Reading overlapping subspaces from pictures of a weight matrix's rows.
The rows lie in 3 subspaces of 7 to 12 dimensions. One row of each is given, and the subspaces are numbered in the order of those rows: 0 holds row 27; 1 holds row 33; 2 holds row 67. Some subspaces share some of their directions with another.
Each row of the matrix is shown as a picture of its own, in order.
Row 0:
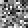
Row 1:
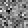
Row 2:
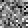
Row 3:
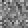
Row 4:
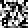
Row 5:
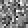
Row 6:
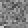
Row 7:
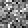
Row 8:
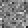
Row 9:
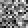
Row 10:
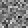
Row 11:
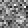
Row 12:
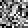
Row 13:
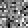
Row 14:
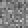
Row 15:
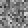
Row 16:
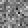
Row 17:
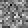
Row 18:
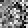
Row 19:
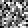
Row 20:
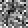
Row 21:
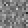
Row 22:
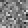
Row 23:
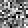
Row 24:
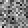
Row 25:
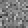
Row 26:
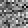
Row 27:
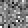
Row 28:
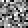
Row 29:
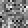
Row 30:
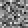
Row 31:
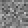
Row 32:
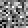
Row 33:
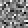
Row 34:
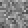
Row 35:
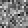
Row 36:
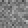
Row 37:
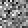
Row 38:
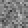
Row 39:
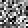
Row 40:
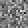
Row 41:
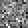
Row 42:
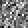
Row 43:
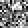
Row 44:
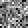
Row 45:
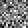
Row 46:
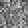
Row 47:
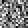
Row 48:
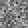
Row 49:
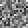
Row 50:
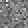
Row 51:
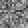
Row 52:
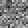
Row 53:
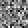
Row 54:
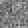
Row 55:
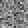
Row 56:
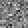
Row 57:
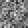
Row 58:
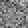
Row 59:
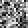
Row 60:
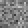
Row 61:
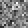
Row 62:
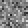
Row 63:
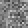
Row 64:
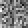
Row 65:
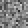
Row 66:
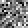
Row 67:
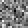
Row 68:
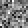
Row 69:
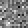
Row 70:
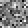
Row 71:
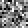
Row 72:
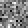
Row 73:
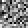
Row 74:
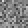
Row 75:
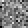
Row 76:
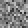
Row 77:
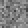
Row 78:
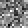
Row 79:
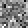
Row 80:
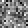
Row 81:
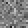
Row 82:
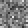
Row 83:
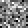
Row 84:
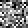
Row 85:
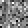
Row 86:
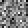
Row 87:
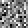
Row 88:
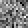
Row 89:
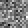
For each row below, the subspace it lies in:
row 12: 2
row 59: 2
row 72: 1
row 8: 2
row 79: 0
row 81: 2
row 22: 2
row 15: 1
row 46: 1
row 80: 0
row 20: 0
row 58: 2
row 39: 1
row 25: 2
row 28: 2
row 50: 0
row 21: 2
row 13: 1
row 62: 1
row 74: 1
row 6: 0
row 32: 2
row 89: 1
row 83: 0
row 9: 2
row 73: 1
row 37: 0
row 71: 0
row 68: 0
